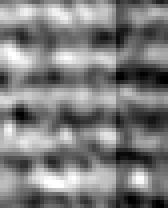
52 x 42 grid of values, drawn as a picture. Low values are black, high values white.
Seam: vertical, 70% of the way across, the left part higher. Lone odd cells: none. Stripes: horizontal, repeating 5 times. Ninth with the lowest average: middle right.
